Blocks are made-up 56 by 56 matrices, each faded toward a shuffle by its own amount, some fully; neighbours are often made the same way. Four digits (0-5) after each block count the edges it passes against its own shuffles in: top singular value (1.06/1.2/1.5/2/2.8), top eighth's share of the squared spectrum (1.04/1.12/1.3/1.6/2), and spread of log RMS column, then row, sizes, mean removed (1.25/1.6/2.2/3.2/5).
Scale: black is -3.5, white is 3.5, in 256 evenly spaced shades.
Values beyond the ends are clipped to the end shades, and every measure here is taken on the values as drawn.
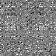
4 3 1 2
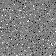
0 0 0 0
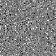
3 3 1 1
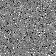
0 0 0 0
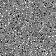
2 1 0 0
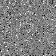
3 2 1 0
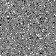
3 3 1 1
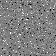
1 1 0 0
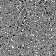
2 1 0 0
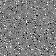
3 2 1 0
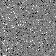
0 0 0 0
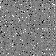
3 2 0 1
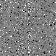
2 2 1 0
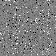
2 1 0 0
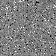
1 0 0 0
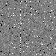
2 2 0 0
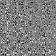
3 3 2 1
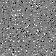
3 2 1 0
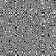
4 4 2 2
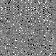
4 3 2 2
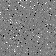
0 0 0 0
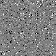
3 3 0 1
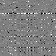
4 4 1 2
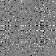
4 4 2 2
